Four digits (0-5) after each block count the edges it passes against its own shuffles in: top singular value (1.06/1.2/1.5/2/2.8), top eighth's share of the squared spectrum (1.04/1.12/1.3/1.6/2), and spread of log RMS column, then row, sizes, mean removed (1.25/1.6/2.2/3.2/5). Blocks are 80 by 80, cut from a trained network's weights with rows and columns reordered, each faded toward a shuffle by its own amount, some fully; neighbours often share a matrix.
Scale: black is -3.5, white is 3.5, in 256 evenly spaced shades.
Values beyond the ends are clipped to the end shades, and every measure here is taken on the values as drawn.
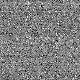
2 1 1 0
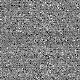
2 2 2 0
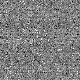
2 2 2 0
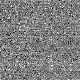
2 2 2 0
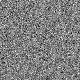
1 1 0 0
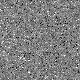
0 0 0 0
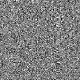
3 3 1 1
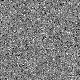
0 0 0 0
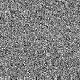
3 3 1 1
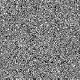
3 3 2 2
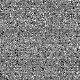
2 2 2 0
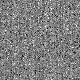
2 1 0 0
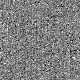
1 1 0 0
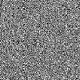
3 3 2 1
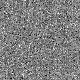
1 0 0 0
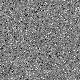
0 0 0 0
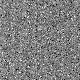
1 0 0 0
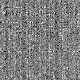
3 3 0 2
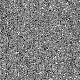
1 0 0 0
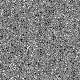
0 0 0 0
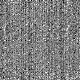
3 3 0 2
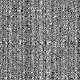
4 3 1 3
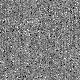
1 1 0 0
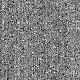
3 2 0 2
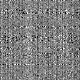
4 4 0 3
